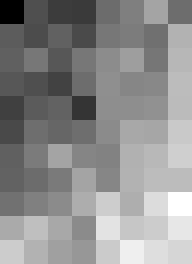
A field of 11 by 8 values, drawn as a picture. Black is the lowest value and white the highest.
No regular stripes run through it. The bottom right is the ninth with the highest average. The middle right is the smoothest part. The field climbs toward the bottom right. The ninth with the lowest average is the top left.
